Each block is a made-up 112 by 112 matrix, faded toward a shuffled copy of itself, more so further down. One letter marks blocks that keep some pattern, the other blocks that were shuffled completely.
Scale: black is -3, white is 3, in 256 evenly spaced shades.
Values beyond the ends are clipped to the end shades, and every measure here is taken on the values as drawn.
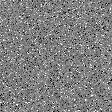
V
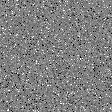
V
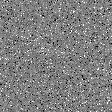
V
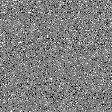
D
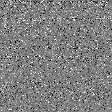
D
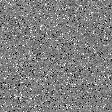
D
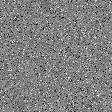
V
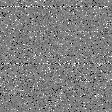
D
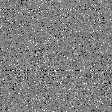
D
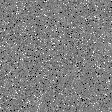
V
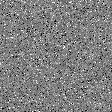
V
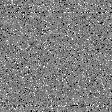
D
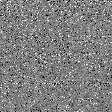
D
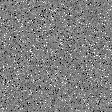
V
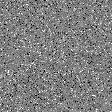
V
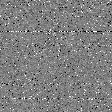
D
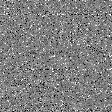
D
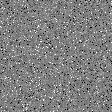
V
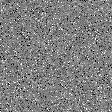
V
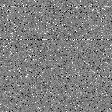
D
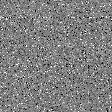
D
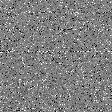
D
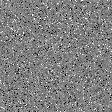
V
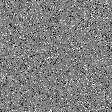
V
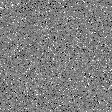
V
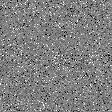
D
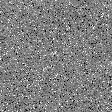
V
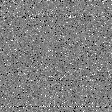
D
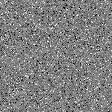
V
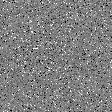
V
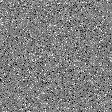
V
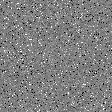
V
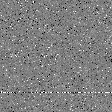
D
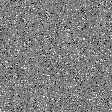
V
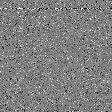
D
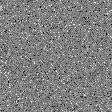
V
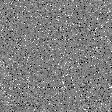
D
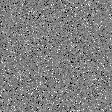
V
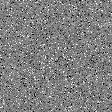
V
